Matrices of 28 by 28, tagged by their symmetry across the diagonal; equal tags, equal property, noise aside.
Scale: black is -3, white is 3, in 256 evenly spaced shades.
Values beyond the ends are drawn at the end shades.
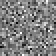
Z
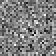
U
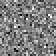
Z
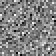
U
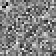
U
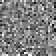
Z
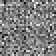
Z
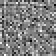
Z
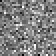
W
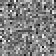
W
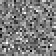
W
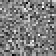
W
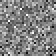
U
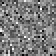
W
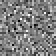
Z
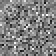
U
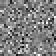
Z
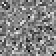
U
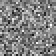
W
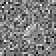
U
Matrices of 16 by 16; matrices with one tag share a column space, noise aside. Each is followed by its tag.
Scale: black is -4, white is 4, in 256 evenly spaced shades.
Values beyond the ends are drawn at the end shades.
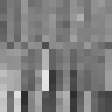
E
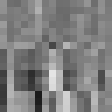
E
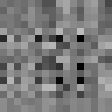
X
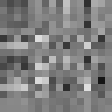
X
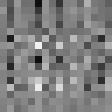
X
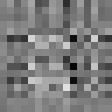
X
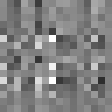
X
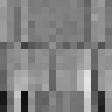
E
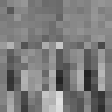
E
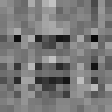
X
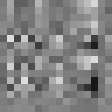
X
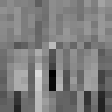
E
